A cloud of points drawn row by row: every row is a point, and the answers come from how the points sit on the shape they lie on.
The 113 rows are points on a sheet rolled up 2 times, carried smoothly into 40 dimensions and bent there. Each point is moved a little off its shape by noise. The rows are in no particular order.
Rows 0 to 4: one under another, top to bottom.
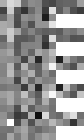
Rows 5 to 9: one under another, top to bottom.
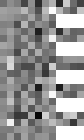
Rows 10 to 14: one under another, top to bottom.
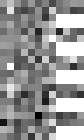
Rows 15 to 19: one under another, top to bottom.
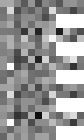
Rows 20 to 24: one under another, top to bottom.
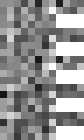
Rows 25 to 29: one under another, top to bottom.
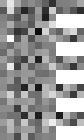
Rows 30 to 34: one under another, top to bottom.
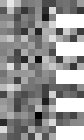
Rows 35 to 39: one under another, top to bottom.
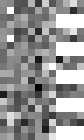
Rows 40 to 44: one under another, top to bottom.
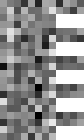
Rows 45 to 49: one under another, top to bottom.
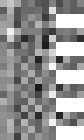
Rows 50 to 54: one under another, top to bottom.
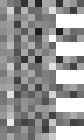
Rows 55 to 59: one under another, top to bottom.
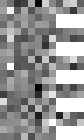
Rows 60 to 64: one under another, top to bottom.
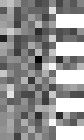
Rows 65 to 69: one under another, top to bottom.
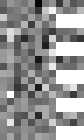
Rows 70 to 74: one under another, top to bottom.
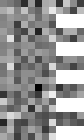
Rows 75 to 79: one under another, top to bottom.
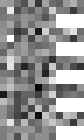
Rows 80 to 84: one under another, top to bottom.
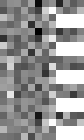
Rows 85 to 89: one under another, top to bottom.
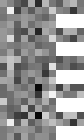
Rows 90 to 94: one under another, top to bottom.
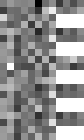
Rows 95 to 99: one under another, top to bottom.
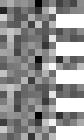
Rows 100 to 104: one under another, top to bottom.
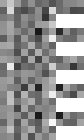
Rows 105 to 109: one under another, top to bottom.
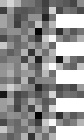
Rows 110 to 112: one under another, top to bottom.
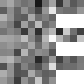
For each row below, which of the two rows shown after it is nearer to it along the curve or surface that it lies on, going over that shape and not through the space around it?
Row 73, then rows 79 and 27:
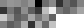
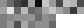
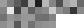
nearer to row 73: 79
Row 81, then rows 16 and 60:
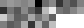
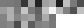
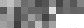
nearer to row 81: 16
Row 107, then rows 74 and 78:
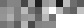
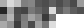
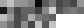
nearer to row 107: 78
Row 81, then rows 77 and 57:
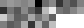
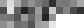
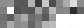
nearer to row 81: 77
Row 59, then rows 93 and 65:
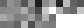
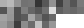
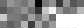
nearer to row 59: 65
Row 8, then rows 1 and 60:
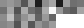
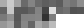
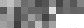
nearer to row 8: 60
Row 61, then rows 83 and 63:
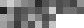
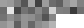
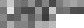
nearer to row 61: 63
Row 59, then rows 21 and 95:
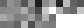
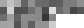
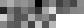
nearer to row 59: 95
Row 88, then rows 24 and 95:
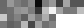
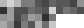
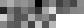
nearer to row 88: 95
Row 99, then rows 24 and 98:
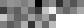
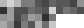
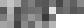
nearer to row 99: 24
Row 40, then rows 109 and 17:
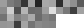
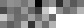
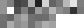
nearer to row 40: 17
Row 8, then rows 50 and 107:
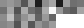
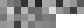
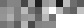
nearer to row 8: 50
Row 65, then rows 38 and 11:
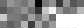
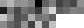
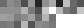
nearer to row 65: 11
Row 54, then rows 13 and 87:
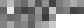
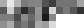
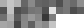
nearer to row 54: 87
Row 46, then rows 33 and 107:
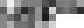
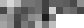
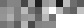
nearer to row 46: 33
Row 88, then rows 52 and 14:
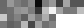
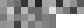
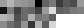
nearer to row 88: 14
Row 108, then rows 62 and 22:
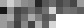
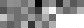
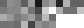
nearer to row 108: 62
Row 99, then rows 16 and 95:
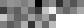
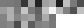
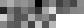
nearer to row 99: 95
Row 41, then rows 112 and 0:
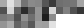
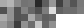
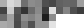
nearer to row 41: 0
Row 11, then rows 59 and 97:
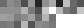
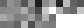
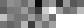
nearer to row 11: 59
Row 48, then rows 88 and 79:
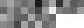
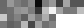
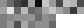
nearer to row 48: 79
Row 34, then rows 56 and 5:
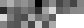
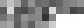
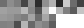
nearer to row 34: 5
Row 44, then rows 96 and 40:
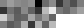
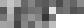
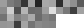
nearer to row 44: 96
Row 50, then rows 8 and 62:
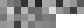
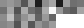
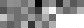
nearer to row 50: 8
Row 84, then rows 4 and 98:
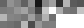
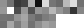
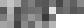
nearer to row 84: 4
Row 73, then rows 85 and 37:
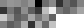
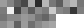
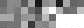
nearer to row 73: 37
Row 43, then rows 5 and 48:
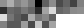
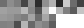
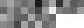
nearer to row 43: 5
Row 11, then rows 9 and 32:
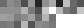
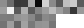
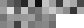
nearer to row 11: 32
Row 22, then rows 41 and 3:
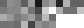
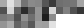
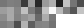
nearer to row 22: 3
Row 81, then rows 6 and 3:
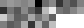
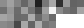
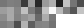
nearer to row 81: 3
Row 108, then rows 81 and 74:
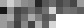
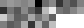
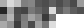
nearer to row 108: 74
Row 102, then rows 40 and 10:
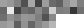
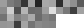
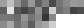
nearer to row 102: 40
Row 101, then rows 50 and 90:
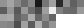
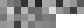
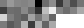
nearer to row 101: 50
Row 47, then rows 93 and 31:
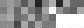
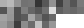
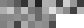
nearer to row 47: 93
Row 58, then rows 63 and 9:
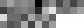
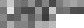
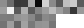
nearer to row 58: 9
